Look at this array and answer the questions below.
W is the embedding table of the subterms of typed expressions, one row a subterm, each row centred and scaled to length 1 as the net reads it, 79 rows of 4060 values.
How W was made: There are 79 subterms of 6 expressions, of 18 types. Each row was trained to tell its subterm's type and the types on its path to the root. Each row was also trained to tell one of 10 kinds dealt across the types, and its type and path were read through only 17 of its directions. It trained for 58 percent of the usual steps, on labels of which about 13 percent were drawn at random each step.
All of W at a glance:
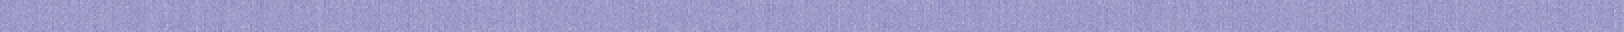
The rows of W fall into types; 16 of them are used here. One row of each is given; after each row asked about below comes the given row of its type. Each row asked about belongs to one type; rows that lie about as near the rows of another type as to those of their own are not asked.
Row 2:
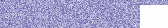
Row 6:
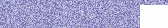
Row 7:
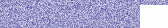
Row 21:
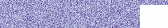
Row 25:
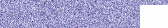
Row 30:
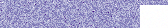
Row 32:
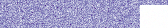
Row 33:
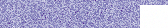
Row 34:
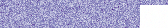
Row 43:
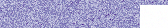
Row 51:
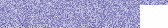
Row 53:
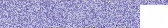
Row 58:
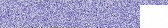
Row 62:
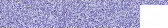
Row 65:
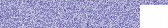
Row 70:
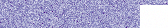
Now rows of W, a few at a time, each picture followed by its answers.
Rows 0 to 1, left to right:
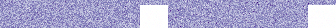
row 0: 33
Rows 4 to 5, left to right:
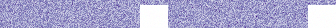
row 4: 7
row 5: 65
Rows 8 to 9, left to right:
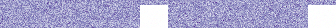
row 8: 33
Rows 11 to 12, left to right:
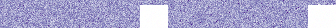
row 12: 21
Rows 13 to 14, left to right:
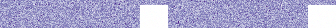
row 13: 65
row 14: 53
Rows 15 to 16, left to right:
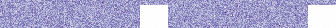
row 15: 6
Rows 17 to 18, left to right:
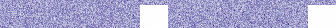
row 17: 51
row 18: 2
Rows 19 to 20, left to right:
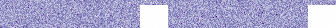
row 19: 51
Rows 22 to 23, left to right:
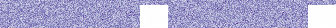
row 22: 32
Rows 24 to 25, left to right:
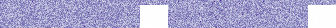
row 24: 2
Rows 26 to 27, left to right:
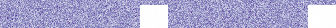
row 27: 62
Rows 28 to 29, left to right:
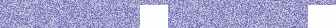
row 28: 65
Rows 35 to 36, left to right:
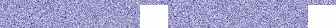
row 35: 53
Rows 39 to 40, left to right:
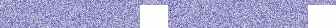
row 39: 51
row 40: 53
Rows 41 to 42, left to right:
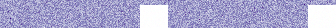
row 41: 51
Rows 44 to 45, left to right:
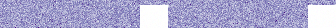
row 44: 6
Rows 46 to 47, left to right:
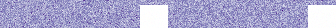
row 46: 6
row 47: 30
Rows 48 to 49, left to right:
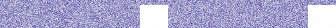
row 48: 53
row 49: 25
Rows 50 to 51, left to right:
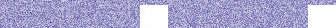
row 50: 70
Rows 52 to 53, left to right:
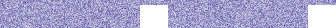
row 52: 7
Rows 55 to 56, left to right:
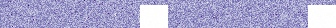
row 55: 7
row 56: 32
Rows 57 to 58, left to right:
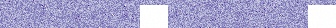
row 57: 33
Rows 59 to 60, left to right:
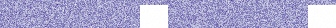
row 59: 7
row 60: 25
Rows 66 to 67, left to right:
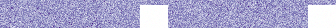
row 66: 58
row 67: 25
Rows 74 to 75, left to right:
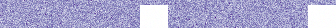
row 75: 70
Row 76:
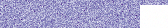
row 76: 6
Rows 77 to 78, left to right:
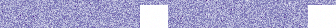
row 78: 2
